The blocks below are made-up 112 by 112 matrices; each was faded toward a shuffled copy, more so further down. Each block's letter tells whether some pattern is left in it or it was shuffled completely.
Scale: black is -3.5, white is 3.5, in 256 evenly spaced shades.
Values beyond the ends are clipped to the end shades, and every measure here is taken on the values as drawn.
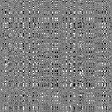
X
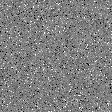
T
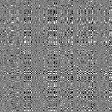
X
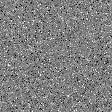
T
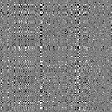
X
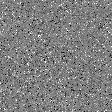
T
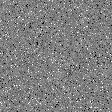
T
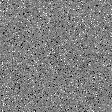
T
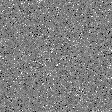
T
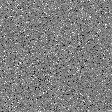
T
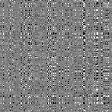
X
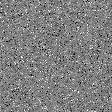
T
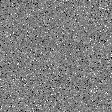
T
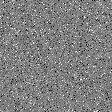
T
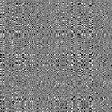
X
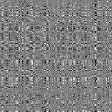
X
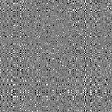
X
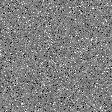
T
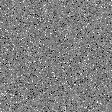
T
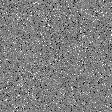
T
